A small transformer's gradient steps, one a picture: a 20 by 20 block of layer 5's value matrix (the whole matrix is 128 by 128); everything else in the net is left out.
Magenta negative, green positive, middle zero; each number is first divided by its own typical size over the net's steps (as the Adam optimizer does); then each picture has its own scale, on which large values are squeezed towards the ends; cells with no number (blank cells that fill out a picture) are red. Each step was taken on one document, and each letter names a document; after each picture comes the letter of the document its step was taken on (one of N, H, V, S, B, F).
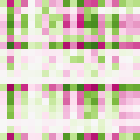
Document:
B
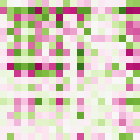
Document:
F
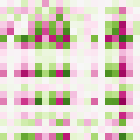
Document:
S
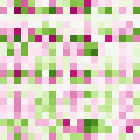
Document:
S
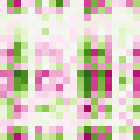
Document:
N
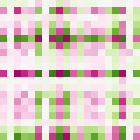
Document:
S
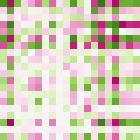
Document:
B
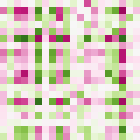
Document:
S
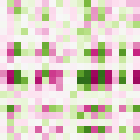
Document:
N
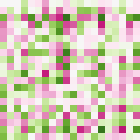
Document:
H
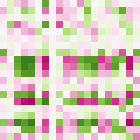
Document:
H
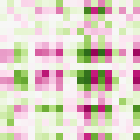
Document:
N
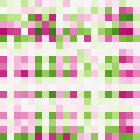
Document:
S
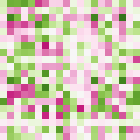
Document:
H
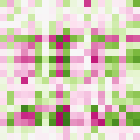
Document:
F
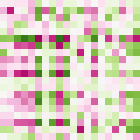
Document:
F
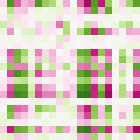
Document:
N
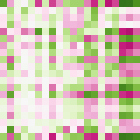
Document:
B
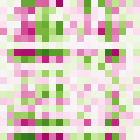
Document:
H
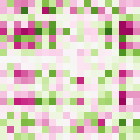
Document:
S
